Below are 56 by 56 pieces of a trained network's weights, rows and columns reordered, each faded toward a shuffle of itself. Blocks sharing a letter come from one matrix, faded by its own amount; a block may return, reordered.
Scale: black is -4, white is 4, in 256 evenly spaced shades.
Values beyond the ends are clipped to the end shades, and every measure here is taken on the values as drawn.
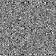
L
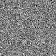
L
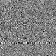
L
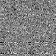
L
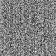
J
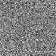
L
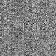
J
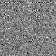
L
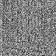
J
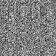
J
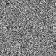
L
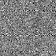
L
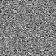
L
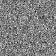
L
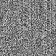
J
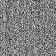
J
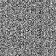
J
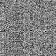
J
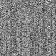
J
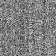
J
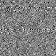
L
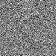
L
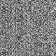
J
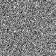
L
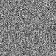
J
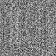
J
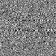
L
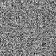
J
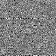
L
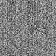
J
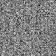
J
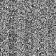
J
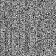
J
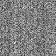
J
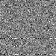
L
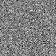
L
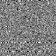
L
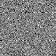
L
